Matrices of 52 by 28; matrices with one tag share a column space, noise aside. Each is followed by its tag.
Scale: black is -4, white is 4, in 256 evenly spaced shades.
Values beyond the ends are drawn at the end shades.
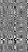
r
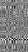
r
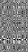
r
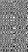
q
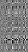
r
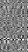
r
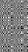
q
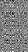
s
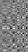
q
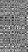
q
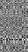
r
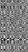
r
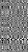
r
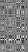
r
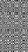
s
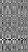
r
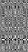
r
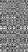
q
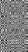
s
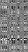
r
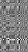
r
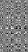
q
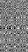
q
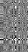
r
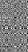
q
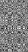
q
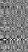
r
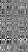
r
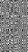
s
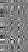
r
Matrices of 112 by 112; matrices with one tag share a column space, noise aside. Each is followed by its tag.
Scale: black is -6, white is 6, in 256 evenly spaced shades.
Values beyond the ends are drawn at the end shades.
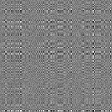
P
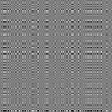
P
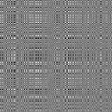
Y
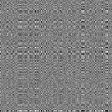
P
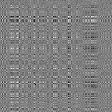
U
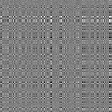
U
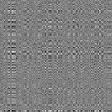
P
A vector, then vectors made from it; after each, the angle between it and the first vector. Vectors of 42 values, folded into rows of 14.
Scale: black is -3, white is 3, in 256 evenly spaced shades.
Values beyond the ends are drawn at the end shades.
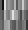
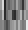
nearly opposite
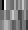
nearly parallel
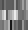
partly aligned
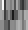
nearly opposite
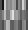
nearly parallel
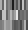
partly aligned
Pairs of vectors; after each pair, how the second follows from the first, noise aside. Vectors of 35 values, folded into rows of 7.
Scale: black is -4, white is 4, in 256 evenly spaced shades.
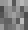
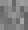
shrunk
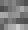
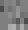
partly zeroed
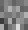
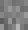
shrunk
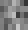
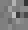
partly zeroed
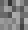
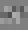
partly zeroed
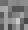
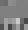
partly zeroed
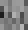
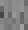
shrunk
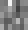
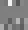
partly zeroed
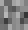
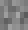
shrunk
